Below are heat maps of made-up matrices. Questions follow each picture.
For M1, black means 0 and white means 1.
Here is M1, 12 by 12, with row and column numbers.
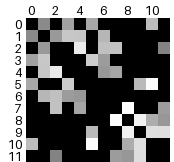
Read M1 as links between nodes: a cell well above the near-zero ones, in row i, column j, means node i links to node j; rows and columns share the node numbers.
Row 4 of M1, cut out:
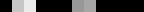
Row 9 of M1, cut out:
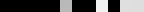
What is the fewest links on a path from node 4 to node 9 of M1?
3
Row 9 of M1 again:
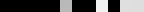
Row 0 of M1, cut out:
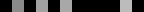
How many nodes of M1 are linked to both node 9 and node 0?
2
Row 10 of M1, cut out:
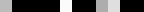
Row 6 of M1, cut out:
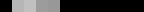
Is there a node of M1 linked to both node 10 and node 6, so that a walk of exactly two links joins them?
no
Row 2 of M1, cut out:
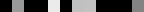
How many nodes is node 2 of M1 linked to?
5
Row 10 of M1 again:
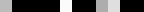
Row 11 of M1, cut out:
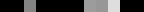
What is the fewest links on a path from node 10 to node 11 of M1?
2
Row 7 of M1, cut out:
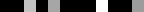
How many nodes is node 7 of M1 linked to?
4
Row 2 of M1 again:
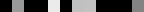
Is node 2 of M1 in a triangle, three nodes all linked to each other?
yes
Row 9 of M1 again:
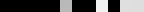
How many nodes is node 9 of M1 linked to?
4
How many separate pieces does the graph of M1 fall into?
1
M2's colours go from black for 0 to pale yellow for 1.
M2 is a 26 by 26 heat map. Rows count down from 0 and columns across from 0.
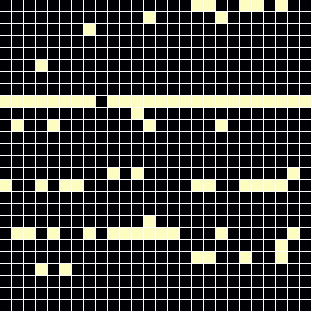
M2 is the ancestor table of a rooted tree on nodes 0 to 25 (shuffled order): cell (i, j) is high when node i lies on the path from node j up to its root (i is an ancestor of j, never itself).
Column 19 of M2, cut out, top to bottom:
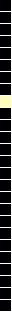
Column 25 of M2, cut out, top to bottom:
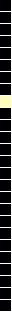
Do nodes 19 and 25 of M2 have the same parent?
yes
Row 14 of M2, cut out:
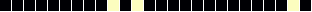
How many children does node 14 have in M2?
2
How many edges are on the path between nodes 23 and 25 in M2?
6
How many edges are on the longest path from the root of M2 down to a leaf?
5
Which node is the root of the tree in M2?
8
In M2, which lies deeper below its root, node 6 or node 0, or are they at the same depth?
the same depth
